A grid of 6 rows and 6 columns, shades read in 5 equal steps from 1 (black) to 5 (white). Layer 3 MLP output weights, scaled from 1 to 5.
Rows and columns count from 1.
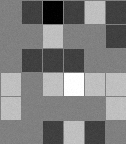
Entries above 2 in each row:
2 5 3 6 6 4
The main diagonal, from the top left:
3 3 2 5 3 3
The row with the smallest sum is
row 1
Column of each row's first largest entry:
5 3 1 4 1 4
